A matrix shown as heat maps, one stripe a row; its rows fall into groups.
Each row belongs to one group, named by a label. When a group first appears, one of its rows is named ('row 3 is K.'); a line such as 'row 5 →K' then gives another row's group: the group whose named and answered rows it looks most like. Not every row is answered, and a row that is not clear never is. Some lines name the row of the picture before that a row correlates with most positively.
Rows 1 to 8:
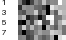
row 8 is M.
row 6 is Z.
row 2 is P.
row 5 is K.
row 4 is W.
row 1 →M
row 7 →K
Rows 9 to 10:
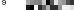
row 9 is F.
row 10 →K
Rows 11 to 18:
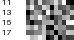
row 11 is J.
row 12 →Z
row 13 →K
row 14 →Z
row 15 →M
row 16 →F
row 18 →F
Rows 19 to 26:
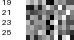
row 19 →F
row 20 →K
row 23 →F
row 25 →F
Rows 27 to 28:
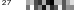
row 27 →W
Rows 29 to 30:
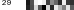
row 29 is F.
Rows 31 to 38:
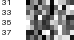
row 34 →J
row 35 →J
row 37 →K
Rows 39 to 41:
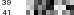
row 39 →W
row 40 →J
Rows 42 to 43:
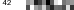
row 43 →Z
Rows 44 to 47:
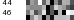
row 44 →Z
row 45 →F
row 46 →M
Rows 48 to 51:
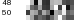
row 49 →J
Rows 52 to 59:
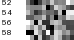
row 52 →M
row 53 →F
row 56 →J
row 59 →J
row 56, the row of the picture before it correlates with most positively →48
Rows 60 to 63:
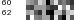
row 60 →F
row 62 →W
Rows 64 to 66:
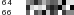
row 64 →M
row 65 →Z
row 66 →P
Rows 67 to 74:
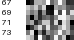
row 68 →F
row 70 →K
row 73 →P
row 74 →J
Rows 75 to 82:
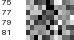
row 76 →F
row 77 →P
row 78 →W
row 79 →P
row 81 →Z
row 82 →J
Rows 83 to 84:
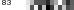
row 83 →J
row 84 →F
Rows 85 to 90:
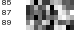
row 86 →K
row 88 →P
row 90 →J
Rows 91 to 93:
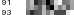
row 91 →W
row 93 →M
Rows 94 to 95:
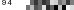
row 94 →J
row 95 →M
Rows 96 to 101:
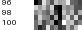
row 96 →K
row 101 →M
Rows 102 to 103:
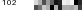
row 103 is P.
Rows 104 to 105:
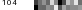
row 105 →K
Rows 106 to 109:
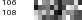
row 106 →Z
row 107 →P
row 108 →F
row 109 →J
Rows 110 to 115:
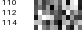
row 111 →P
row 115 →Z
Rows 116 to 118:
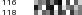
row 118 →P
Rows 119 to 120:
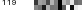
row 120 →M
